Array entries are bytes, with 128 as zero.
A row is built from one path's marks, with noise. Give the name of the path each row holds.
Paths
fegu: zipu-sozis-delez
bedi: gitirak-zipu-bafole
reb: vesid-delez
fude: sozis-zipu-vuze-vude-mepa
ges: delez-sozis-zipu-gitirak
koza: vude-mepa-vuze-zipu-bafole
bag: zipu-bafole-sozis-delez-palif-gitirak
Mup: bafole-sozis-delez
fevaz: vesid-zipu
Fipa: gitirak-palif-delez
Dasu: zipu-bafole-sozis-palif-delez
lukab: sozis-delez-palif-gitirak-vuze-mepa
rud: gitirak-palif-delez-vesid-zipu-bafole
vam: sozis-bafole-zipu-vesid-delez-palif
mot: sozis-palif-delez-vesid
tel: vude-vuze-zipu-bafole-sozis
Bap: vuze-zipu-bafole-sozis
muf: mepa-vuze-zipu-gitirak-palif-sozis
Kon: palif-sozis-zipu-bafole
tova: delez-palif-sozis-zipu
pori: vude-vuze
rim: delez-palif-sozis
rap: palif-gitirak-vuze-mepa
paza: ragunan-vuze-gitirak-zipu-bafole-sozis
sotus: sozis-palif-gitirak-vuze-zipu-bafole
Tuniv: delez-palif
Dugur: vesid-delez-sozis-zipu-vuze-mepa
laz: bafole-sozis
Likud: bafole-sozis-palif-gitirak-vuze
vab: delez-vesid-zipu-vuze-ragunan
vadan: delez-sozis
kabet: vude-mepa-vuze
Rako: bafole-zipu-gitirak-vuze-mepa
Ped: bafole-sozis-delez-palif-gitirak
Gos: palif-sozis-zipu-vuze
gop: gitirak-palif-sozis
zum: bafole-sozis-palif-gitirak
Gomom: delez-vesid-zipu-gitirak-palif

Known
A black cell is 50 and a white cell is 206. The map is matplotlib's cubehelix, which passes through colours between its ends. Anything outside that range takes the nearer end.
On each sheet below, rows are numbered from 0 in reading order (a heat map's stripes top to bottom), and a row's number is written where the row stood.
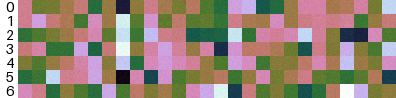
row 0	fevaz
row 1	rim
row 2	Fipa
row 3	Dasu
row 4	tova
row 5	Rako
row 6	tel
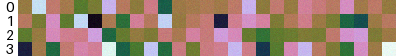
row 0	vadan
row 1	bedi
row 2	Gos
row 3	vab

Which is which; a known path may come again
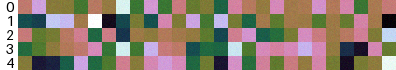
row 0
rim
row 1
muf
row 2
fevaz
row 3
Fipa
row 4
rud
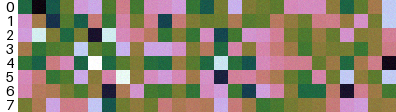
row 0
Gomom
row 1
mot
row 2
Mup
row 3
bag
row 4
lukab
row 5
Dasu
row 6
Likud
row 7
Gos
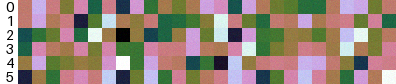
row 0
Bap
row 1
pori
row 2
Dugur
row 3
fegu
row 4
Tuniv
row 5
vab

